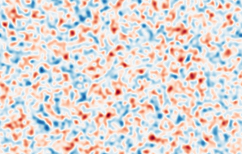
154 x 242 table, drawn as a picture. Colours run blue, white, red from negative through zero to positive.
Grain: blotchy. Average level on the scale: 50%. Lone odd cells: none. Slope: none. Histogram: bell-shaped. Mirror symmetry: none. Stripes: none.
